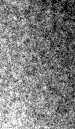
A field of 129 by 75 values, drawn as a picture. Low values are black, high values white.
Ninth with the lowest average: top right. Slope: up to the bottom left. Average level on the scale: 50%. Histogram: bell-shaped. Odd rows or columns: none. Ninth with the highest average: bottom left. Mirror symmetry: none.
